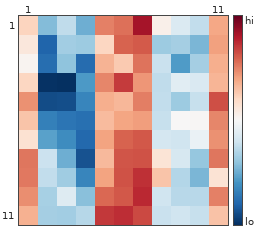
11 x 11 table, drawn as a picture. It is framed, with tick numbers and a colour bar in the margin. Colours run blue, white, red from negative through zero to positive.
Grain: streaks running down. Stripes: upright, repeating 2 times. Average level on the scale: 50%.
